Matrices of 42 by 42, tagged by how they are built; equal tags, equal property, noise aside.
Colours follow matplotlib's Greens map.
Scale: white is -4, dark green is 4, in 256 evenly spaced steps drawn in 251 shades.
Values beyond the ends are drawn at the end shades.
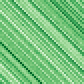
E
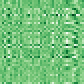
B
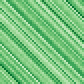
E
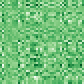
B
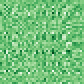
B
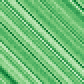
E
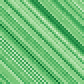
E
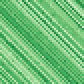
E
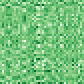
B
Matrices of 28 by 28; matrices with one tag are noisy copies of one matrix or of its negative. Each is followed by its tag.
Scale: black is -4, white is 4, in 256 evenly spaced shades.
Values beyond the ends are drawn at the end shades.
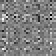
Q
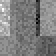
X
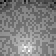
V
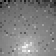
V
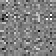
Q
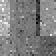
X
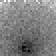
V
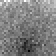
V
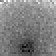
V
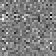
Q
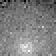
V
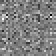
Q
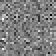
Q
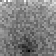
V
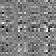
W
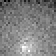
V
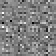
W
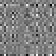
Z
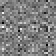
W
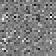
Q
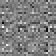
W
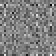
Z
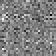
Q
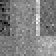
X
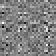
W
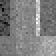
X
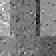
X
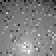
V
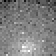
V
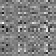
W
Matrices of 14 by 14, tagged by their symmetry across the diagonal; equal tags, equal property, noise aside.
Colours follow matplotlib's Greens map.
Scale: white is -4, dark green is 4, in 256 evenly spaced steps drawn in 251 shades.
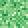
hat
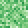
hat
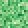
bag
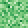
bag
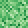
hat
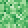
bag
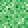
hat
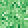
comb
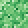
hat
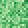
bag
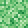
hat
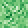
comb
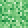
comb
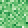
comb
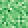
comb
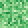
bag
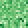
bag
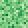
bag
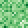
hat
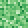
comb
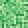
comb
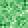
hat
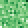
comb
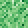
bag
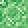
hat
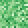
bag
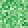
bag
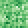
comb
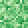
hat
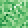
comb
